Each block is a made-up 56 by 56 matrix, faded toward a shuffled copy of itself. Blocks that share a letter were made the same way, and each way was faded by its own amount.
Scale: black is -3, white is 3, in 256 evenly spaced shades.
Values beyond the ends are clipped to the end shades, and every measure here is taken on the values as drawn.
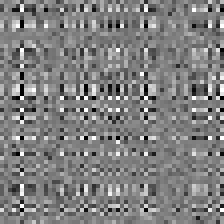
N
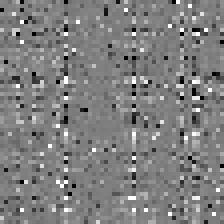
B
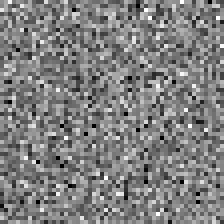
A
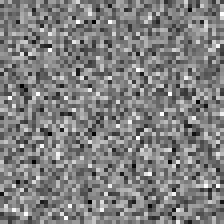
A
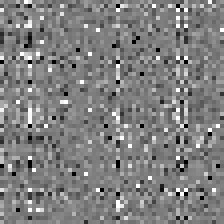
B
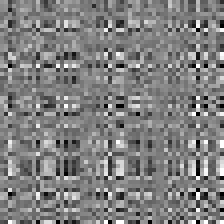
N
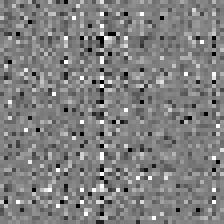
B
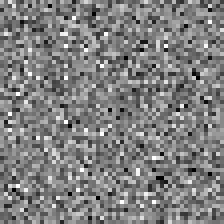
A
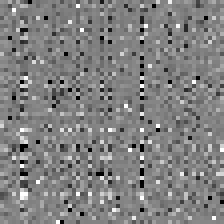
B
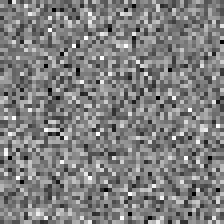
A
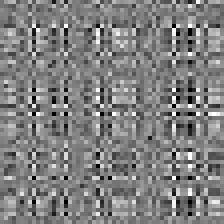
N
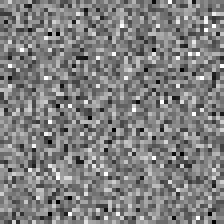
A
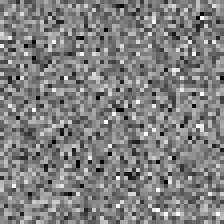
A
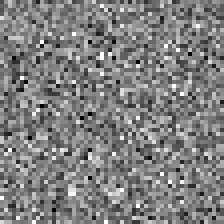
A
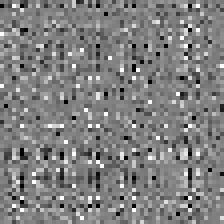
B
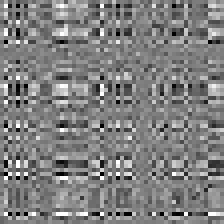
N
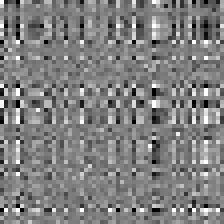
N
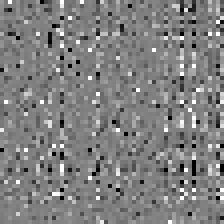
B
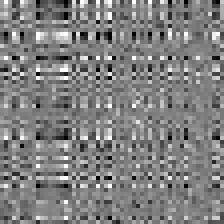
N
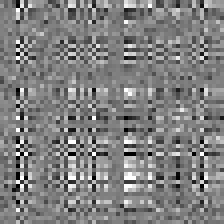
N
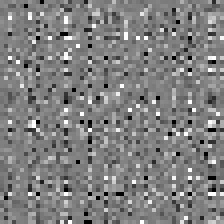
B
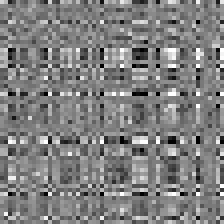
N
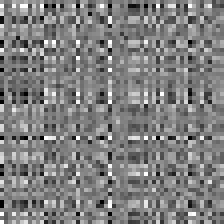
N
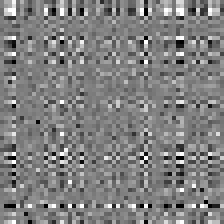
N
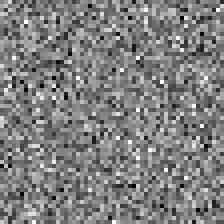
A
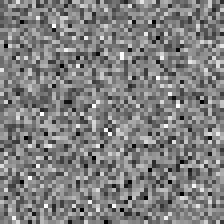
A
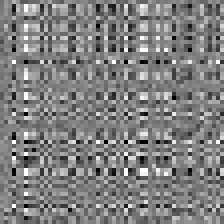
N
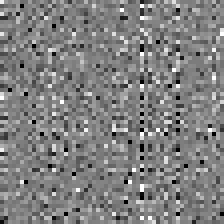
B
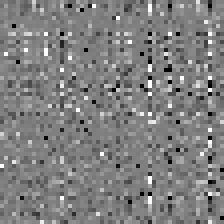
B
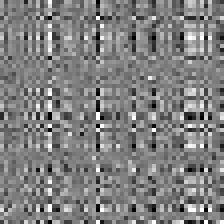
N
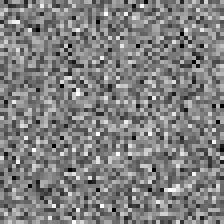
A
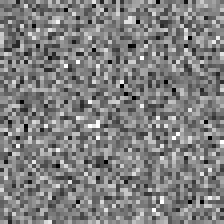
A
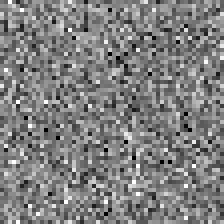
A
